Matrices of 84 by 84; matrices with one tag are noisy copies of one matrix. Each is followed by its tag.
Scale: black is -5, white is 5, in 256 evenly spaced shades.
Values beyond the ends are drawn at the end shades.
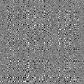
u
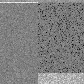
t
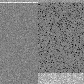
t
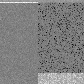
t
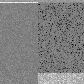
t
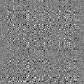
u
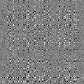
u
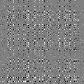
u
